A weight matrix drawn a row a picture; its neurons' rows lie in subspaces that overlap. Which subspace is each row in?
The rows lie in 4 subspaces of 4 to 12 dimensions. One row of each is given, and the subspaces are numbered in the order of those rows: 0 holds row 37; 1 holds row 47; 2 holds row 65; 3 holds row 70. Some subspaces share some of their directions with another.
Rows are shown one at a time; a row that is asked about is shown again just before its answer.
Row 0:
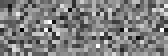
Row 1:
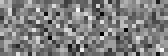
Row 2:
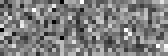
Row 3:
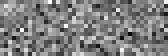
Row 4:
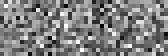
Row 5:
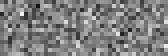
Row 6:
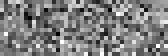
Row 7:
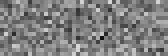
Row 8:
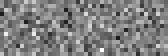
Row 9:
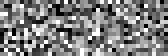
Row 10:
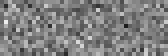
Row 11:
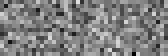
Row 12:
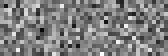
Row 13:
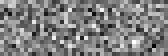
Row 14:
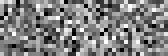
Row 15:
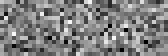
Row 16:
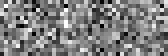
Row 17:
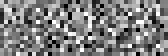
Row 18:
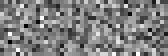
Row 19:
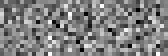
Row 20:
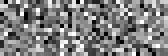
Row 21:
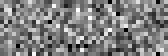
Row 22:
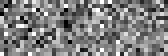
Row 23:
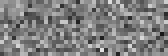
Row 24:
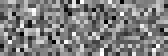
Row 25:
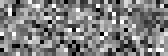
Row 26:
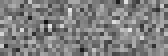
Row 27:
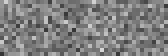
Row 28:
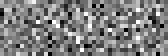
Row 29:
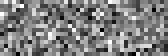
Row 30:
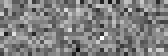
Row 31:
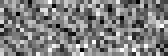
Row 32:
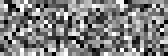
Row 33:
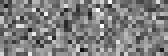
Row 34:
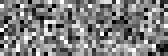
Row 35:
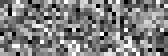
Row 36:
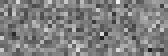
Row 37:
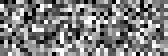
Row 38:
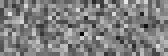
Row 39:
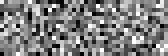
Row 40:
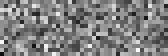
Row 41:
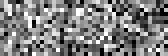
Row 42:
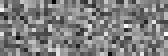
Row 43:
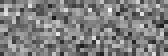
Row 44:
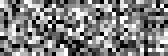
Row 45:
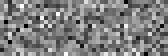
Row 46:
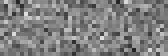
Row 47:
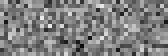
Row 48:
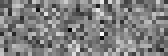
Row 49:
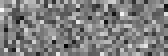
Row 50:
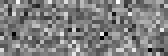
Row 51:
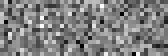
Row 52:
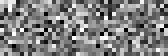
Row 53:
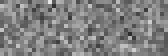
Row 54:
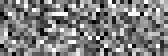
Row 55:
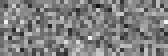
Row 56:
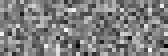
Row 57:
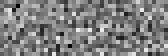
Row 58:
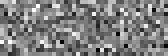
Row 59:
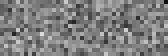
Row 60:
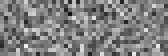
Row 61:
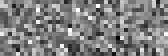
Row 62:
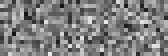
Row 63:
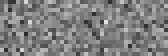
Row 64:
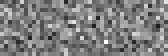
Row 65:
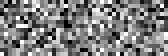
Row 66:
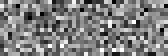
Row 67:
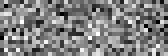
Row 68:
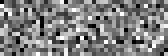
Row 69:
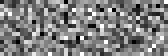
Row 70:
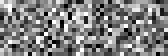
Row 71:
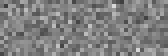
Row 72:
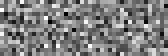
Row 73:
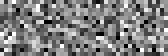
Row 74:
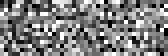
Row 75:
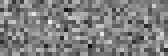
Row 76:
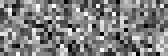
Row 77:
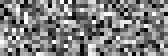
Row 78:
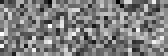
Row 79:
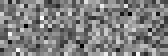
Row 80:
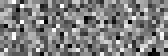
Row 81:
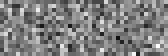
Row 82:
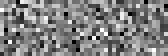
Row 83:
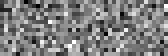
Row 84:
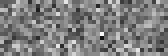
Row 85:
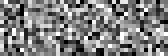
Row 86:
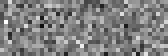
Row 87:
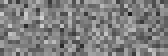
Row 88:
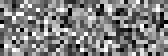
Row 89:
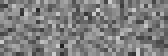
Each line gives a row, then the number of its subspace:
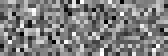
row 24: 0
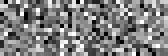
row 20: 1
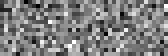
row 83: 0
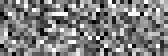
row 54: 0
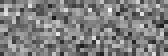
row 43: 3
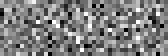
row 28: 2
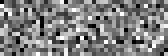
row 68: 3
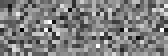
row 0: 3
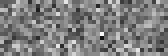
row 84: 0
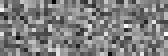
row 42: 0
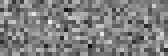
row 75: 0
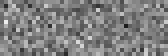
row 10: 1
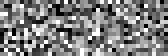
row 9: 0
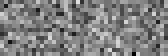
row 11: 0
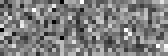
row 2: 3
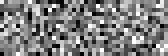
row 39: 3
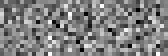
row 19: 2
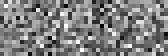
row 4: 2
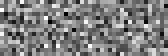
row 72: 0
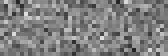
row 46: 1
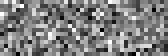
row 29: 0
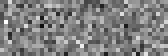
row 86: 1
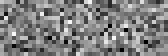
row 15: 3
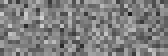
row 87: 1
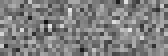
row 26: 3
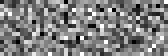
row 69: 3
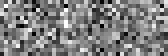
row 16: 2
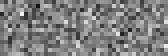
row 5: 0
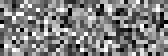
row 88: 3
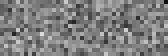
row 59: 3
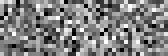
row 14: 3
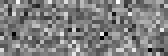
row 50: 1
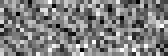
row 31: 3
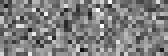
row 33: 2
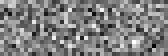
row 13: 3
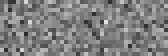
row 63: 0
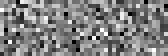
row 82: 0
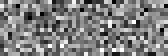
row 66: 3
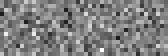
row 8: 2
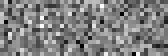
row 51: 1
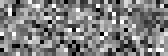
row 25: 1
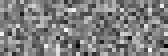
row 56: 0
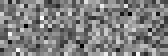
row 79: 1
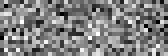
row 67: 0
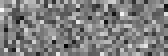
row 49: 0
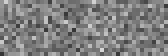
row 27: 0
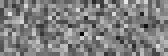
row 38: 0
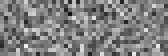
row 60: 0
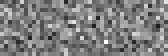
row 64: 3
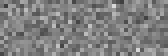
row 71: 0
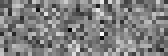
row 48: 2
